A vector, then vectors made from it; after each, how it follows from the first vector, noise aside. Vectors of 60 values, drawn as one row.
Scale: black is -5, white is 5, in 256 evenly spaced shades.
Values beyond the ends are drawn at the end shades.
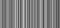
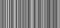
wrapped around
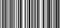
scaled up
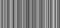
wrapped around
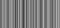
negated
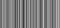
negated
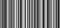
scaled up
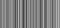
negated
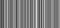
reversed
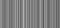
shrunk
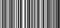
scaled up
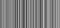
negated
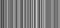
reversed
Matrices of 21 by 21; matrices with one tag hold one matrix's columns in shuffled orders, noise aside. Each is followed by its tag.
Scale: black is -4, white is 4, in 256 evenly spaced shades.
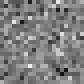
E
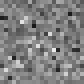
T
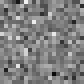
E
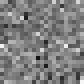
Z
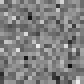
Z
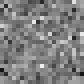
E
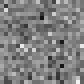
Z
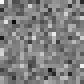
E
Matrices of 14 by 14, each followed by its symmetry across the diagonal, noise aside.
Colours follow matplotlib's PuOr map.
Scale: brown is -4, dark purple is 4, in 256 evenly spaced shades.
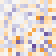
symmetric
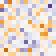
antisymmetric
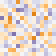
antisymmetric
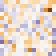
neither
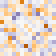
symmetric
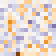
neither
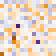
neither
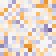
antisymmetric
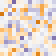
antisymmetric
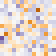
neither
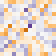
antisymmetric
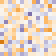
neither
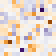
antisymmetric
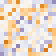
symmetric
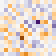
antisymmetric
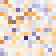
neither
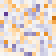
neither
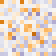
symmetric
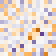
symmetric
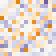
symmetric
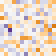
neither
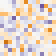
antisymmetric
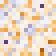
symmetric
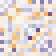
symmetric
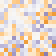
antisymmetric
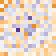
symmetric
